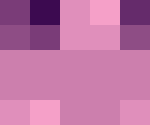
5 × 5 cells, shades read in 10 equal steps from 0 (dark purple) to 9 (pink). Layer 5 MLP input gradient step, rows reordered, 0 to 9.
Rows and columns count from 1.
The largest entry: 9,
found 2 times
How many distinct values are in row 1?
5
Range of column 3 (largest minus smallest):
1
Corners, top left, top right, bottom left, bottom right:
3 2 8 8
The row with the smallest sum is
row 1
